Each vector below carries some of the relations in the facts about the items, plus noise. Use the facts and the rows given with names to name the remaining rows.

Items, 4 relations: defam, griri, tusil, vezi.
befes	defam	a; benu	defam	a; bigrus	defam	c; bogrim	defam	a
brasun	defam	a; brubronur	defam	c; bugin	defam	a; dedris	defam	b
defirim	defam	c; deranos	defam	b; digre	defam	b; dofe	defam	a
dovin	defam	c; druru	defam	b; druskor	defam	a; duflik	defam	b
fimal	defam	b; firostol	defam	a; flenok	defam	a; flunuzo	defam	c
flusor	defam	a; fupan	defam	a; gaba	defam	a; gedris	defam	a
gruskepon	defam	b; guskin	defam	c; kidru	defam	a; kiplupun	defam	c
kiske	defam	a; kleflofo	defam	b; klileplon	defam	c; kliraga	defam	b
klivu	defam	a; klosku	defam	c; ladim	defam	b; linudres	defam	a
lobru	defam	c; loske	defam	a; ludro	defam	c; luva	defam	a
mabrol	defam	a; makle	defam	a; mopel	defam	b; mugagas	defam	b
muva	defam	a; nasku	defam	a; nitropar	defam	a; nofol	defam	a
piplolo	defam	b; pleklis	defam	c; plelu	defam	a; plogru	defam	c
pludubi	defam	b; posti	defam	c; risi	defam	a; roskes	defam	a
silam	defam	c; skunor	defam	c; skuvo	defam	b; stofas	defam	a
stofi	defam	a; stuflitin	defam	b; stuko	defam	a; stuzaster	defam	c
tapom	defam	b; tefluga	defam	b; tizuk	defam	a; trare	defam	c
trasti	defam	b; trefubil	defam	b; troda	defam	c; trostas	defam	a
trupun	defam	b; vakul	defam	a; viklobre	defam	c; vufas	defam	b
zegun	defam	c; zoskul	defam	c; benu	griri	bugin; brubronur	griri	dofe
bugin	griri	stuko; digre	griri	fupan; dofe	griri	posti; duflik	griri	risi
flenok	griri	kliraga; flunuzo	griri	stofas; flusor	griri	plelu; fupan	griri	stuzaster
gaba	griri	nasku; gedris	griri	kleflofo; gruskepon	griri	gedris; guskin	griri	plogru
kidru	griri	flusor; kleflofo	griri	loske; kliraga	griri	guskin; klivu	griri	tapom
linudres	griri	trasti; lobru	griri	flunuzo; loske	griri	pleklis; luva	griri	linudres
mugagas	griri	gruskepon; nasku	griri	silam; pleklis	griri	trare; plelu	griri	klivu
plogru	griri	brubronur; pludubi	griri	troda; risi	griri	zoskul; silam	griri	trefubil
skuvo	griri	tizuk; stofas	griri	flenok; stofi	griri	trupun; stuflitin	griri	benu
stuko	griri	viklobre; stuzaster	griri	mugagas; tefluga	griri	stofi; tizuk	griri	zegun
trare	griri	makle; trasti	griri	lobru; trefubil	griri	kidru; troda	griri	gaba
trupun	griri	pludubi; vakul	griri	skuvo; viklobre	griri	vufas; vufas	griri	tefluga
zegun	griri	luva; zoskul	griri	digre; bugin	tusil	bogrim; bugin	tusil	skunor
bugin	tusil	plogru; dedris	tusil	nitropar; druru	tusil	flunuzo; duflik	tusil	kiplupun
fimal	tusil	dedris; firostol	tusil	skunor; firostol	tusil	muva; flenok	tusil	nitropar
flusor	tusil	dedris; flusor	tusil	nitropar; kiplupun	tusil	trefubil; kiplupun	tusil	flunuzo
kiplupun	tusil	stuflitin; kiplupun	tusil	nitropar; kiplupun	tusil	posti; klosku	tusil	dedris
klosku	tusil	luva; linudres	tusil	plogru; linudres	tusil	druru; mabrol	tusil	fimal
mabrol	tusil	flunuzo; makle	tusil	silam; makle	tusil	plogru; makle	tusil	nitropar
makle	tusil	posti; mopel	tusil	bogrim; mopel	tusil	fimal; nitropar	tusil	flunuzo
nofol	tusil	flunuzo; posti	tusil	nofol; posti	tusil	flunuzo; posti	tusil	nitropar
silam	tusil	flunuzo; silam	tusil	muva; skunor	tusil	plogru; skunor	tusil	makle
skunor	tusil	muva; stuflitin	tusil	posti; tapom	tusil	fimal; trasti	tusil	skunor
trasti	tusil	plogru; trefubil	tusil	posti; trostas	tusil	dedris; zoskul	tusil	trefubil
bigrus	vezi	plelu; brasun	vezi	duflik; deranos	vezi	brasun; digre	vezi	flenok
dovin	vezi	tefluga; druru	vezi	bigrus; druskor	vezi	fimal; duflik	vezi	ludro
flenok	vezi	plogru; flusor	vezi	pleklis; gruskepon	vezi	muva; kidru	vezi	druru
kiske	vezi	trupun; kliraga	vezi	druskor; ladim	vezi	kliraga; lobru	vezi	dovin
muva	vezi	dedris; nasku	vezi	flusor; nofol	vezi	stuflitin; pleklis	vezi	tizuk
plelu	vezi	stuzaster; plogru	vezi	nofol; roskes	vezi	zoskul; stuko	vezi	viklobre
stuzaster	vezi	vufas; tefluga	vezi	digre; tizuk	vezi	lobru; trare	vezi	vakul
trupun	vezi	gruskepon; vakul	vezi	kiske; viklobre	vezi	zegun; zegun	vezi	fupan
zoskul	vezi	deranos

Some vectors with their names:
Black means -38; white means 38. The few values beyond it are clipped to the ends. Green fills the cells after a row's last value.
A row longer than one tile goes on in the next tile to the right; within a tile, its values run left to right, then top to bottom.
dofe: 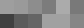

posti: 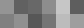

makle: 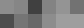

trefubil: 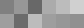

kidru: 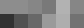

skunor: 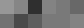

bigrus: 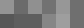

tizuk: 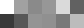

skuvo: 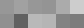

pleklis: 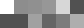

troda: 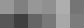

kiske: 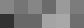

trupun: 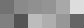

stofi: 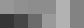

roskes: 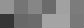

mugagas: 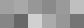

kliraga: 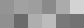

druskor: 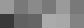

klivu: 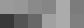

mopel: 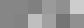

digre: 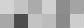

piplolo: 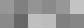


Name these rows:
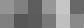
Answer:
silam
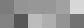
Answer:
vufas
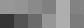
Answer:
stuko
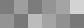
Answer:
duflik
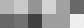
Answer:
flenok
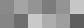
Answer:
gruskepon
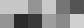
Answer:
plogru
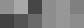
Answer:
bugin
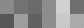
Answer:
nitropar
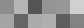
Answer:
trasti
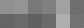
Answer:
zoskul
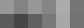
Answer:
viklobre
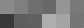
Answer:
muva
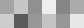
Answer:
stuflitin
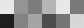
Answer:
flusor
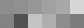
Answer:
pludubi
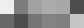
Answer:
dovin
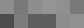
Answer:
klosku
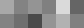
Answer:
flunuzo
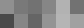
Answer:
mabrol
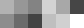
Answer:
nofol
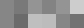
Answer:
deranos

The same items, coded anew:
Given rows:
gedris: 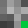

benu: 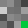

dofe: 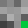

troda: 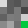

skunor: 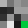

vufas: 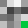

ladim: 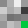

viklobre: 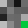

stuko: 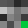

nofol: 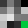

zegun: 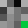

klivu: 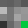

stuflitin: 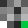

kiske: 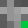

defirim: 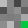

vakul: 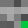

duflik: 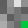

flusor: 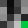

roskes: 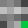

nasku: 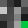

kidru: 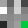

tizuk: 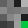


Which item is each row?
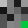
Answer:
pleklis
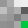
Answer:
kliraga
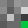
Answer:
linudres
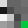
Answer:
posti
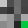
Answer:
silam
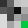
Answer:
dedris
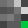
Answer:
makle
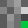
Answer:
firostol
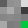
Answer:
skuvo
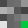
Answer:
tefluga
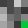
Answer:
trefubil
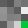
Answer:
trostas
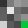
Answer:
digre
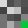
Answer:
trare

